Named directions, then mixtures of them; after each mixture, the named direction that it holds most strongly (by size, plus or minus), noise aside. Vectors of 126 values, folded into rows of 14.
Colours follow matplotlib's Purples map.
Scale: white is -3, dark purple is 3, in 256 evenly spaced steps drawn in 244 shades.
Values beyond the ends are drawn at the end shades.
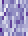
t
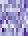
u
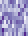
u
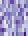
t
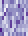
t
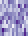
u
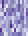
t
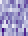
u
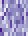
t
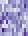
u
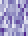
t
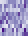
u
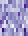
u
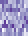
u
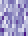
t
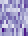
u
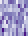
u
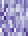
t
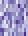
t
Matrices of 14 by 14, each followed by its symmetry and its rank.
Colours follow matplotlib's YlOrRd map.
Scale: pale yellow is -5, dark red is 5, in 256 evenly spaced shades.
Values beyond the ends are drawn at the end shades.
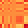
symmetric, rank one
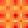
symmetric, rank one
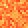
symmetric, full rank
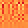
neither, rank two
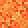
symmetric, full rank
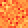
symmetric, full rank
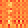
neither, rank two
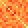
symmetric, full rank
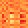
neither, rank two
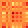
symmetric, rank one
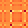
symmetric, rank one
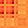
symmetric, rank one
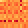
neither, rank two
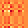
neither, rank one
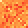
symmetric, full rank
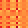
neither, rank one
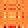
neither, rank one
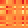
neither, rank one
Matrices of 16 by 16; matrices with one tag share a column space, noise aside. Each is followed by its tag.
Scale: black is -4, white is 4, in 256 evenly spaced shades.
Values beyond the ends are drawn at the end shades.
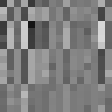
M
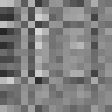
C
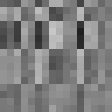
M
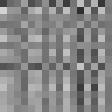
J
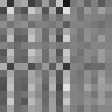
J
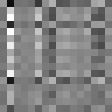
C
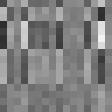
M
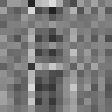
J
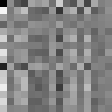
J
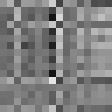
C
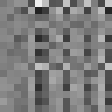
J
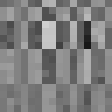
M
